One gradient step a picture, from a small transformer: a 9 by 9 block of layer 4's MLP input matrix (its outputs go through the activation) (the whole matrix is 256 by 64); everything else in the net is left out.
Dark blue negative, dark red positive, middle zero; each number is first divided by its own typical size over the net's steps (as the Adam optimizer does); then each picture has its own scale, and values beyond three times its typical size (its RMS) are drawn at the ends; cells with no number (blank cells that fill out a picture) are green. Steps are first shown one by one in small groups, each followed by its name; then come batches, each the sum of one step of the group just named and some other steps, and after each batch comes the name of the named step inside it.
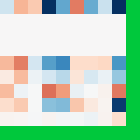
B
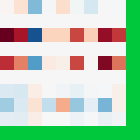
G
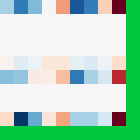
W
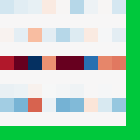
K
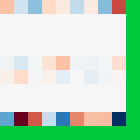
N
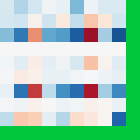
N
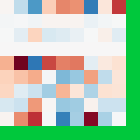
K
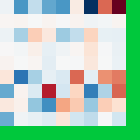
W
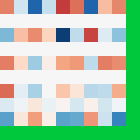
G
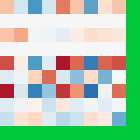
G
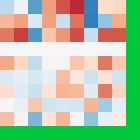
G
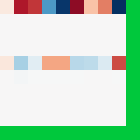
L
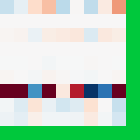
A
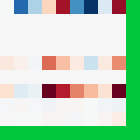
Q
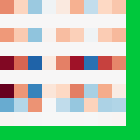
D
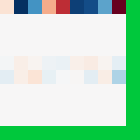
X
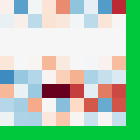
Q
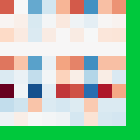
D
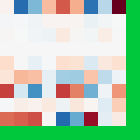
X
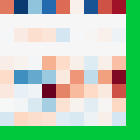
Q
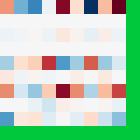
Q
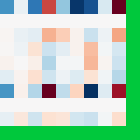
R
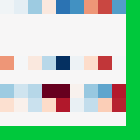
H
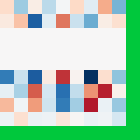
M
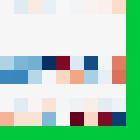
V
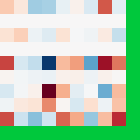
H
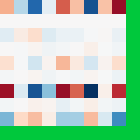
R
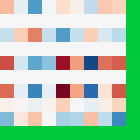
H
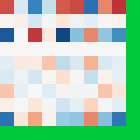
M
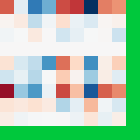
M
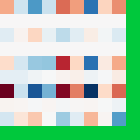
V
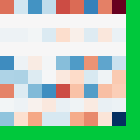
V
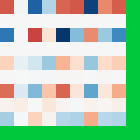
H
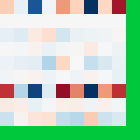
R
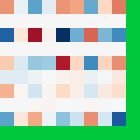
V
